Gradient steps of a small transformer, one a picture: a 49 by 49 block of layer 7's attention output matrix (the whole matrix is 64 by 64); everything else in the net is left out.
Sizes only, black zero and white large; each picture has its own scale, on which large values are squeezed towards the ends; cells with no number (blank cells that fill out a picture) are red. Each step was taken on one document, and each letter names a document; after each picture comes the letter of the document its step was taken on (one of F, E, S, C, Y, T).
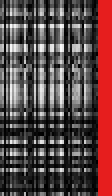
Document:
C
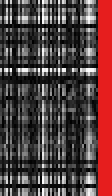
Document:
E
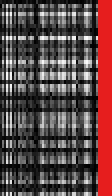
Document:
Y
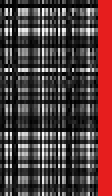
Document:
E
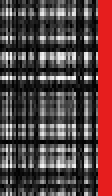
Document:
Y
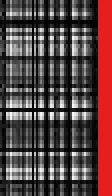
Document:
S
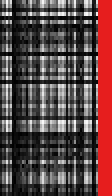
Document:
Y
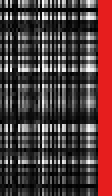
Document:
E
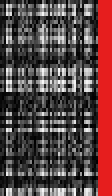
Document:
Y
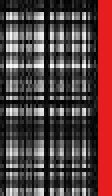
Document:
S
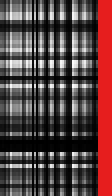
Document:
S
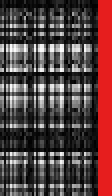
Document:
C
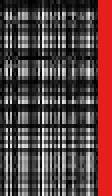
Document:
E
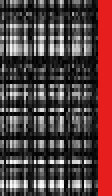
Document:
C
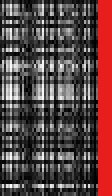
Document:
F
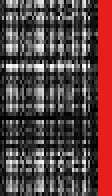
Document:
S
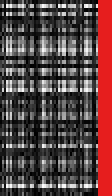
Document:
Y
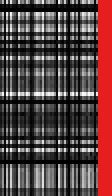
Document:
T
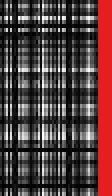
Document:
E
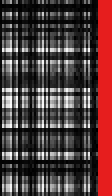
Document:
F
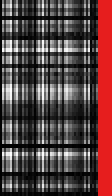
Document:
F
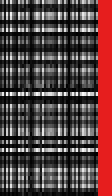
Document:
T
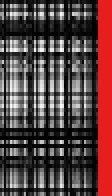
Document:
C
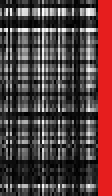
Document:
E
